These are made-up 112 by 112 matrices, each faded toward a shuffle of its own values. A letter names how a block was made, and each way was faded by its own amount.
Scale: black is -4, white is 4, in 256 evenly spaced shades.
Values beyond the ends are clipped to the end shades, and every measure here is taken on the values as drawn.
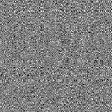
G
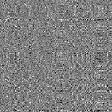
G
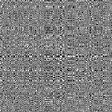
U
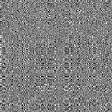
U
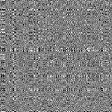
U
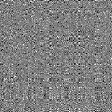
G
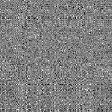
G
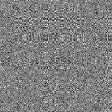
G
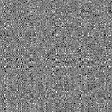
G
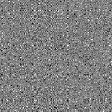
G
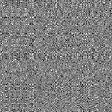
G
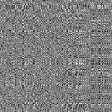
U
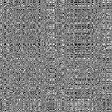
U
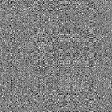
G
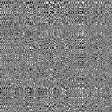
U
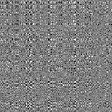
U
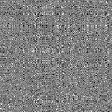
G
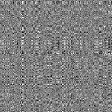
U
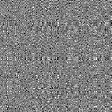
G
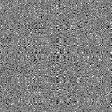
G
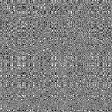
U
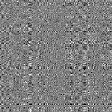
U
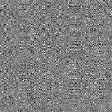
G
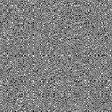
G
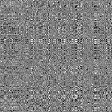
U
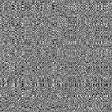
U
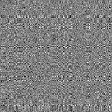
U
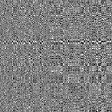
U
